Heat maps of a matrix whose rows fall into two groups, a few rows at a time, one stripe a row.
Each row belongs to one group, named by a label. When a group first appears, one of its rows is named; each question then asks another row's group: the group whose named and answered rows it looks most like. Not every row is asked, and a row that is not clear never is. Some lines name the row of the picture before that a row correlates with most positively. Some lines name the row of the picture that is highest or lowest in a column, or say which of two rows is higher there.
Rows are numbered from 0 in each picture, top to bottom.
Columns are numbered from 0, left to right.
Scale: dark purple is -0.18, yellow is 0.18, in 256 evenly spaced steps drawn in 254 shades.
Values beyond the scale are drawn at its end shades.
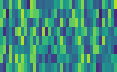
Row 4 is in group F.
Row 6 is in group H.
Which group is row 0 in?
H
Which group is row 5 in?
F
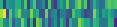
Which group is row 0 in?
H
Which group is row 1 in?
F
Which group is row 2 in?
F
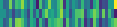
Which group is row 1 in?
F
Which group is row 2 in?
H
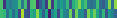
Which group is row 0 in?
H
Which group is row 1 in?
F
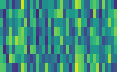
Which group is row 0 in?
F
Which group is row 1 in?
H
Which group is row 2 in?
H
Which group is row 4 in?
H
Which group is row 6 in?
F
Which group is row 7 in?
F
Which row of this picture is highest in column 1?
7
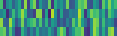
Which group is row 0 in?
H
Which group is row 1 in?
F
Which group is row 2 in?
F
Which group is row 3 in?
F
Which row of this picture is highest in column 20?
3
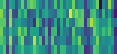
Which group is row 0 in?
F
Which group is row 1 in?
F
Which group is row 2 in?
F
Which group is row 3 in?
F
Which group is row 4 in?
F
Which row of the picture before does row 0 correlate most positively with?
2
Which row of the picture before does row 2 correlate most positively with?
1
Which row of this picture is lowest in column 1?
3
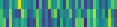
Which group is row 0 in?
H
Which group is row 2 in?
F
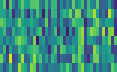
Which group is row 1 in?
F
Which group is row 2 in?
F
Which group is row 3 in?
F
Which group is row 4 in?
H
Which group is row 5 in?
F
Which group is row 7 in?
H
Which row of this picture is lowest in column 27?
1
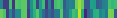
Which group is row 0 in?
H
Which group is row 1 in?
F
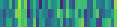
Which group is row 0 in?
H
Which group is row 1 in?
H
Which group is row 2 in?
H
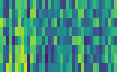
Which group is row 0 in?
H
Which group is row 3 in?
H
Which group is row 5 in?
H
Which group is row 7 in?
H
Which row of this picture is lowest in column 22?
2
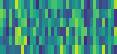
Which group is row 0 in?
H
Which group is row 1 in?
F
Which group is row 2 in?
F
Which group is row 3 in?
H
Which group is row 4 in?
H
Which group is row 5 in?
F
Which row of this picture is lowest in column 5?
2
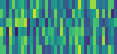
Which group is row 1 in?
F
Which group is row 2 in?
H
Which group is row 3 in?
F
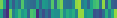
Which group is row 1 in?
H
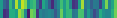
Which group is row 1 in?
H
